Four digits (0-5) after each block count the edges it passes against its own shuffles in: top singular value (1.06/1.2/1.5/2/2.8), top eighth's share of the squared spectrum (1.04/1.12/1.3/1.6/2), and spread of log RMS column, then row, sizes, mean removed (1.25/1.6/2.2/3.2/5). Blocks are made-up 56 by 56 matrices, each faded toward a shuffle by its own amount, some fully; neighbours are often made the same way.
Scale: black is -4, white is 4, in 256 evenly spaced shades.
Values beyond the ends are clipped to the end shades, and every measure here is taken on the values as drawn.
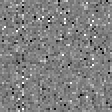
2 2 1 0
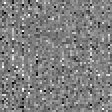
2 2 3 0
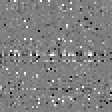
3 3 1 2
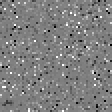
0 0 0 0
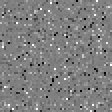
1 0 0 0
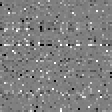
4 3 0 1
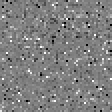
2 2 0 0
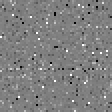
2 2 0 0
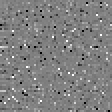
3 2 1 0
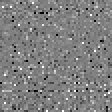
3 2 0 1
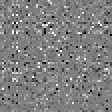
4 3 2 2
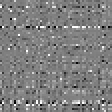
5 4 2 3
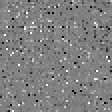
2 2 0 0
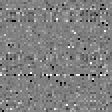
4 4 1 2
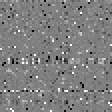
3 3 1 1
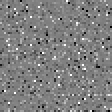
2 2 0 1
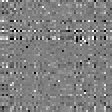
5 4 2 3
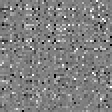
4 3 1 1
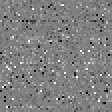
2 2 0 1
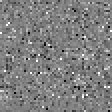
3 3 1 1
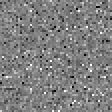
2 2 0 1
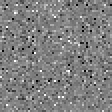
2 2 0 1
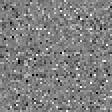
3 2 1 1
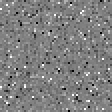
1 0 0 0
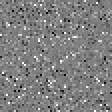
0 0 0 0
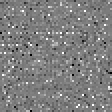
2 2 0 1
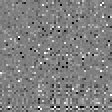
4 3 1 2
